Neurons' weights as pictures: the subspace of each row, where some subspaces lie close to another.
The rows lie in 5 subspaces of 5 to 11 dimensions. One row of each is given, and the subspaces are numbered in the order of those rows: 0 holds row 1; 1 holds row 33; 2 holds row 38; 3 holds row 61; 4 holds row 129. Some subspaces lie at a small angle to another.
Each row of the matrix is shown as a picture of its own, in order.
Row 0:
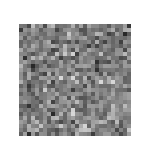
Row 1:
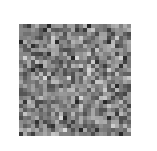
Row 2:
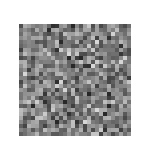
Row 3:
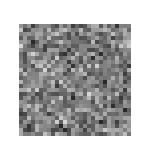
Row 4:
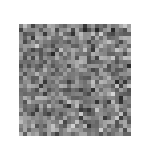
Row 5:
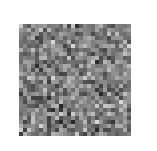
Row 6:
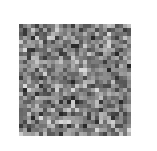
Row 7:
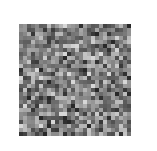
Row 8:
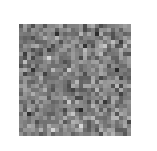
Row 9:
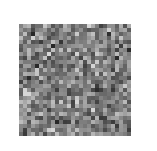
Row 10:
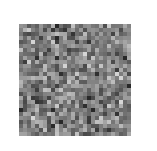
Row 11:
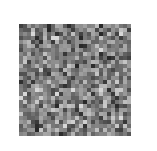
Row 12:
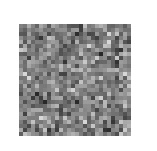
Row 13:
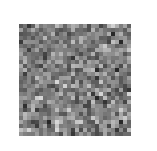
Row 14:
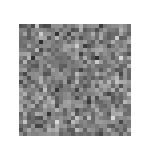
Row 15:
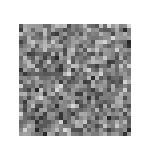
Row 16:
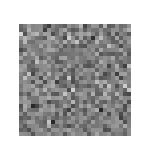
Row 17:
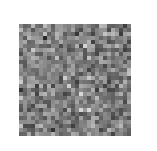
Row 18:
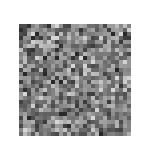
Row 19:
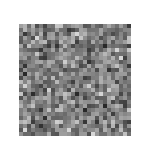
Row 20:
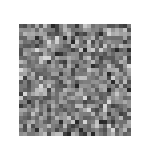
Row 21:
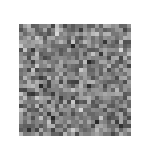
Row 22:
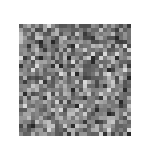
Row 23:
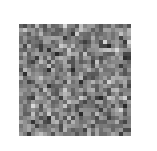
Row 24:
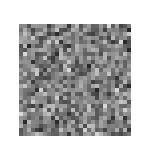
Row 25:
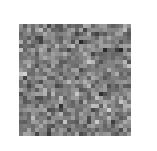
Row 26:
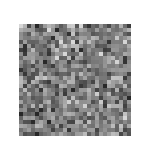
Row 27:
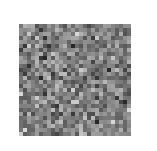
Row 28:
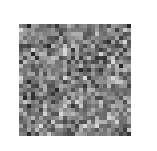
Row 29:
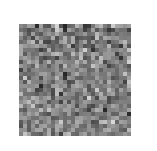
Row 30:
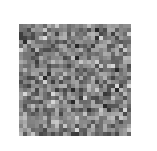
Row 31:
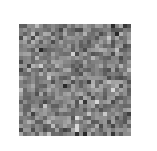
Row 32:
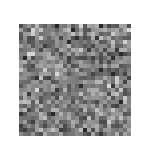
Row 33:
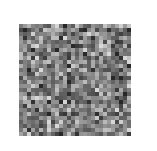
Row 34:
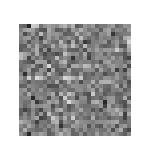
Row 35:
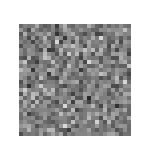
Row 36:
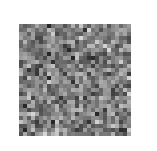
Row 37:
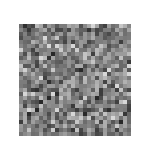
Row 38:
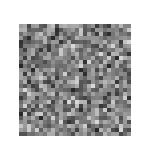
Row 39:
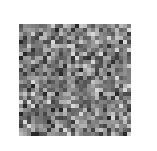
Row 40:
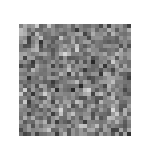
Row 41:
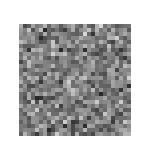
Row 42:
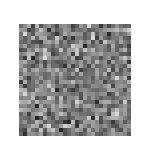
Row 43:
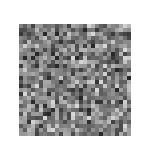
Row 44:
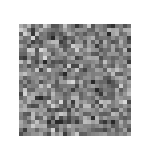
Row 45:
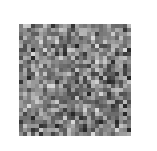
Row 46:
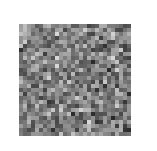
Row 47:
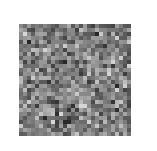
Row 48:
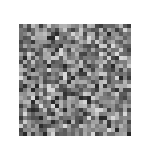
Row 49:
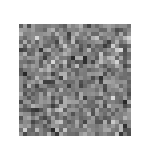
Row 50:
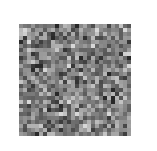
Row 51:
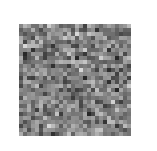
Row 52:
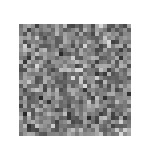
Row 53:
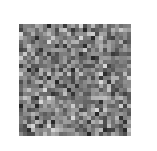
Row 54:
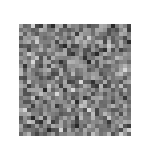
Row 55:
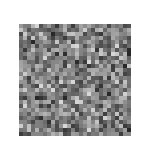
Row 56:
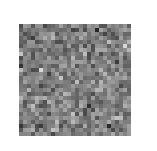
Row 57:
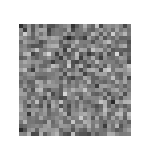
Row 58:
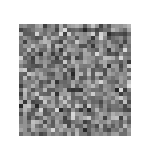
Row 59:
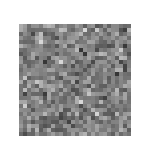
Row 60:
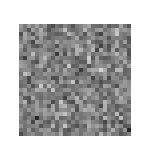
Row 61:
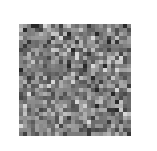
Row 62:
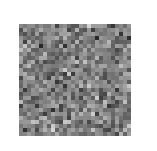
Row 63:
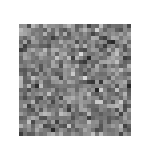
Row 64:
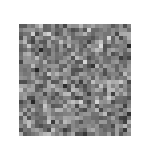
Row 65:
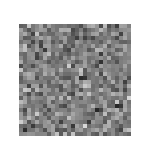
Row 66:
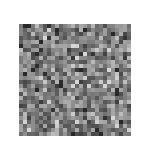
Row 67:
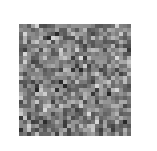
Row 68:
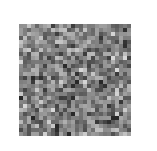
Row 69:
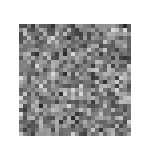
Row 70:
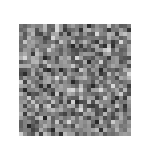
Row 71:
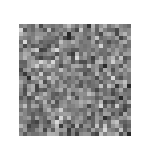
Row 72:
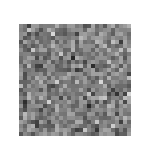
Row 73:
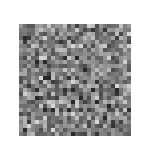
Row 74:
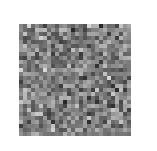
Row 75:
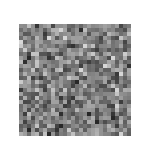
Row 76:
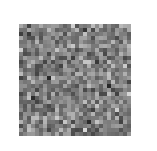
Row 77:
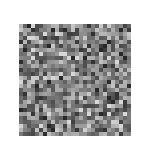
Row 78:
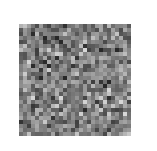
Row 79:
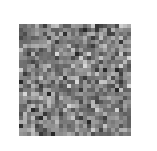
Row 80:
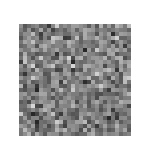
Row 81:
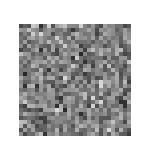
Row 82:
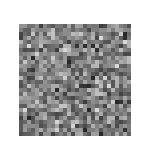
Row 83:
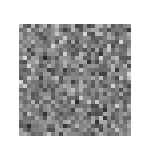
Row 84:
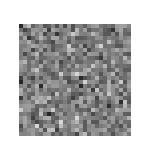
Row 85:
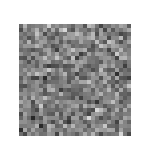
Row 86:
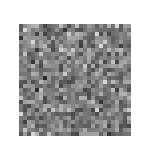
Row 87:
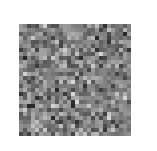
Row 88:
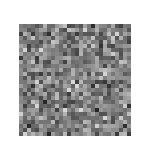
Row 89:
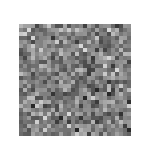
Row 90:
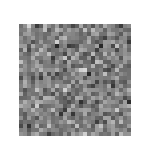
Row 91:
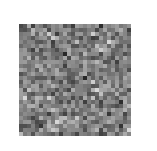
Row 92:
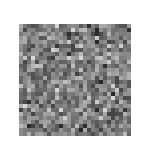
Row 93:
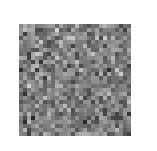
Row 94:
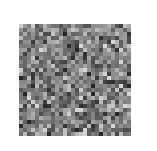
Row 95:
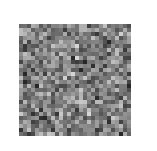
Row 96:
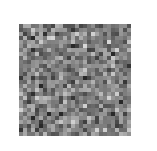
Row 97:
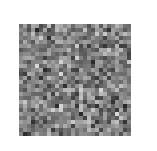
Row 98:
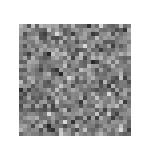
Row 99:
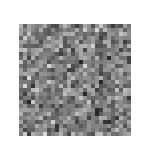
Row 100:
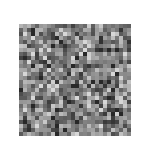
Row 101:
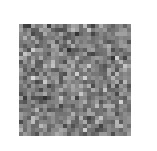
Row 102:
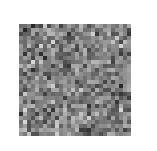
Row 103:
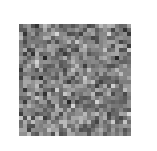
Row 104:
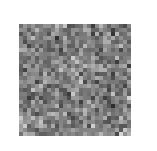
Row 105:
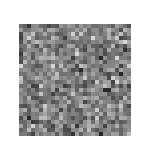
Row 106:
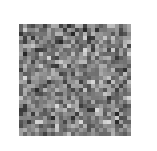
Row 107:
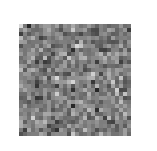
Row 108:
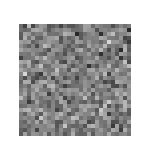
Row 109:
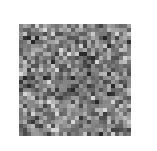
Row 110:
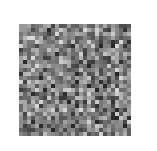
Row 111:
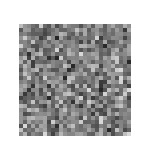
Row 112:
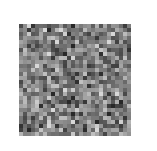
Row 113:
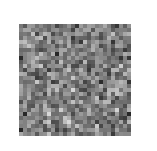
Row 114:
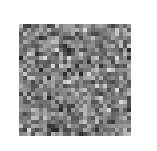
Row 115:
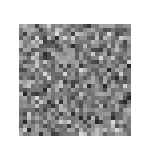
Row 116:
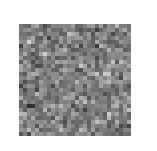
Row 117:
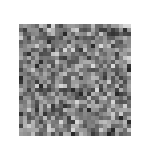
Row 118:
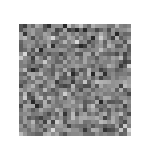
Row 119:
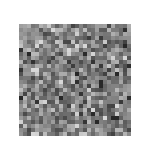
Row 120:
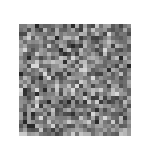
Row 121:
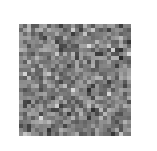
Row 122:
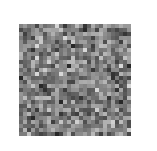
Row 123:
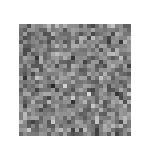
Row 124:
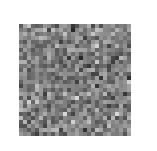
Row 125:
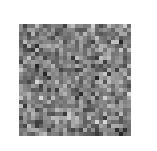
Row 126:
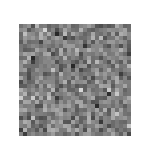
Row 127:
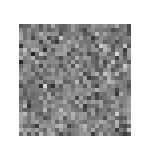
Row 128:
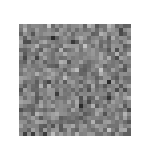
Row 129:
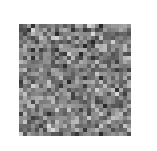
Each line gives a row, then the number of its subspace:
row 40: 3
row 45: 3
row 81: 1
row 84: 1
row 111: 1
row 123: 0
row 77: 1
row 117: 1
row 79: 3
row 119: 1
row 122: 1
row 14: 4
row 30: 0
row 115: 4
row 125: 0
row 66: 4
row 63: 4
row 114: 3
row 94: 0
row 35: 2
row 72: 0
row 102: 3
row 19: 1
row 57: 3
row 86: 3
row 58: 0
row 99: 1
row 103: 3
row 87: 3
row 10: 1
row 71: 3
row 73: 0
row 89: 0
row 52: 0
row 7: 0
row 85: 1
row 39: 3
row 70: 2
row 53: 0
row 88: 0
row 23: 1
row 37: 0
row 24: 3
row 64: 0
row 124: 3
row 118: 0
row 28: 3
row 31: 0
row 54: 1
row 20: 1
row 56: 1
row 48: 1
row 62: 0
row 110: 2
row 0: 3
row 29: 1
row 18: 3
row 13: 0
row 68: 1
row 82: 3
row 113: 0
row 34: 1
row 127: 3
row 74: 3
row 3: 3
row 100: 1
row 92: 3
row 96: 1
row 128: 1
